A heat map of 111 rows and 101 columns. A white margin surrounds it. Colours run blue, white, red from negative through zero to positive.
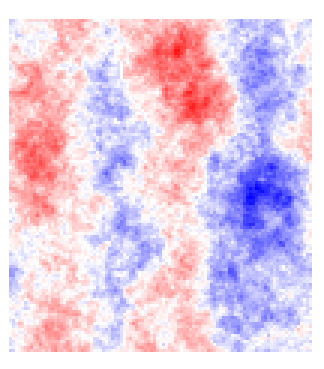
Ninth with the highest average: top middle. Stripes: upright, repeating 2 times. Lone odd cells: none. Average level on the scale: 50%. Ninth with the lowest average: middle right.
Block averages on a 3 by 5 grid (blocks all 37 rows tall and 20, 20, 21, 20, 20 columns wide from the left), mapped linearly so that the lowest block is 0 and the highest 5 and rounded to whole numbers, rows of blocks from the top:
4 2 5 4 1 / 5 2 3 1 0 / 3 2 3 1 1
